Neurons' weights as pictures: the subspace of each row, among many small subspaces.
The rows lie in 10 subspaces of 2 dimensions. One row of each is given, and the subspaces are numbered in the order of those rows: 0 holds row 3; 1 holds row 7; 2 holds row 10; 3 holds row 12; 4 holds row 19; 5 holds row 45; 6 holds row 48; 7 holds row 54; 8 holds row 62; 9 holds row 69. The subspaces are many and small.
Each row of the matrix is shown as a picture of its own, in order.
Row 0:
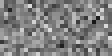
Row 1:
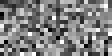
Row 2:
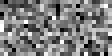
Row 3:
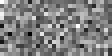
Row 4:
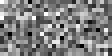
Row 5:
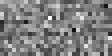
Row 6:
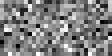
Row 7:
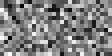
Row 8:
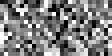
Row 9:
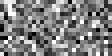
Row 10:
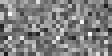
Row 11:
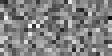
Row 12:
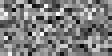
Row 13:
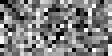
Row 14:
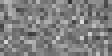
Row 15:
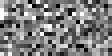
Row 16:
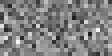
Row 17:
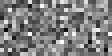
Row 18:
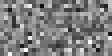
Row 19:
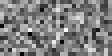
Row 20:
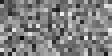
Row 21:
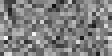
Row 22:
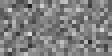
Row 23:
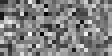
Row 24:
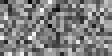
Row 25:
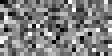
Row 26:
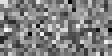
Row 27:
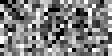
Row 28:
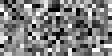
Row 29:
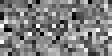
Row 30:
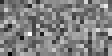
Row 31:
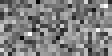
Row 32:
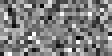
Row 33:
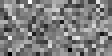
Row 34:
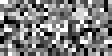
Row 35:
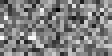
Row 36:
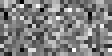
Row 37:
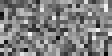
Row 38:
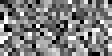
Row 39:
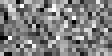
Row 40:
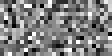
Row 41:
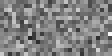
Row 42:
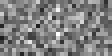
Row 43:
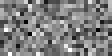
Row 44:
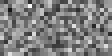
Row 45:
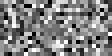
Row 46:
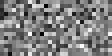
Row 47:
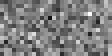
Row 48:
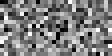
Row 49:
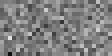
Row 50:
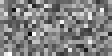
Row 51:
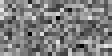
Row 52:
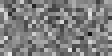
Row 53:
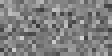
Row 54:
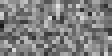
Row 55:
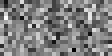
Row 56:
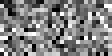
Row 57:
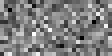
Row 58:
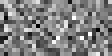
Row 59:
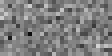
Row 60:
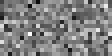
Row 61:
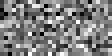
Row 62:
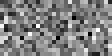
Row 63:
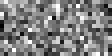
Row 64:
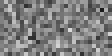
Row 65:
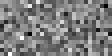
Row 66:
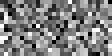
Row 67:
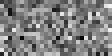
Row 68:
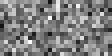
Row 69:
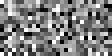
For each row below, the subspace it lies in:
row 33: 1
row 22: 4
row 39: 1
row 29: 8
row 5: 7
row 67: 9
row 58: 8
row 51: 0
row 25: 6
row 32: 5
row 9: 2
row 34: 6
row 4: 0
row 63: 7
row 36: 3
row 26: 6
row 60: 8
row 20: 9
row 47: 5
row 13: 0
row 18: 5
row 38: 8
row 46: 3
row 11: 6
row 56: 9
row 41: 7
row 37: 5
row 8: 1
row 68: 7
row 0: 9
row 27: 0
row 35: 4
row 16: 8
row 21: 2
